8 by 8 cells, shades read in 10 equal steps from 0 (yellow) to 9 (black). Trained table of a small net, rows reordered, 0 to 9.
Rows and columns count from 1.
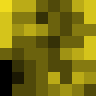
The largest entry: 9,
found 3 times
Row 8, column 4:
5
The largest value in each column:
9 8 6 7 7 6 5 6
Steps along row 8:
down same down down down up up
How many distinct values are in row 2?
5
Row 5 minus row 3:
4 3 3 2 1 -3 -2 -3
